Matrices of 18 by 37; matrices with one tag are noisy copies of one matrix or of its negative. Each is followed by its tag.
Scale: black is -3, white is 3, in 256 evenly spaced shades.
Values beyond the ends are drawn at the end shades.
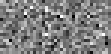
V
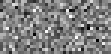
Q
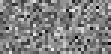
Q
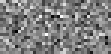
V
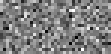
Q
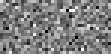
Q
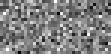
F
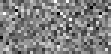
F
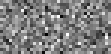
V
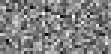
V
